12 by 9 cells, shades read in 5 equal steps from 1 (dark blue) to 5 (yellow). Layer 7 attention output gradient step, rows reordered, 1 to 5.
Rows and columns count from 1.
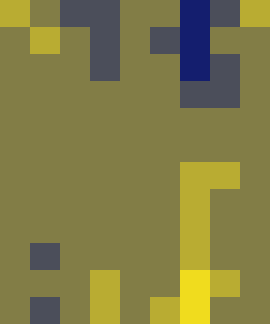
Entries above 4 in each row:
0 0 0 0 0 0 0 0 0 0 1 1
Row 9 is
3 3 3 3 3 3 4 3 3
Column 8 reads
2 3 2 2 3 3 4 3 3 3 4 3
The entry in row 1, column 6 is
3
